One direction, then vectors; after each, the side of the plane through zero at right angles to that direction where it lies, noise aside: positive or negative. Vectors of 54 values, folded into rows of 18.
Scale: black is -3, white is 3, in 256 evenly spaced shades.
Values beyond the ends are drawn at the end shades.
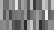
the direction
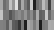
positive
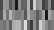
negative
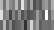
positive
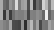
positive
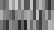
positive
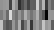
negative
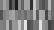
negative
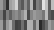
positive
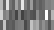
positive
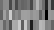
negative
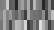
negative
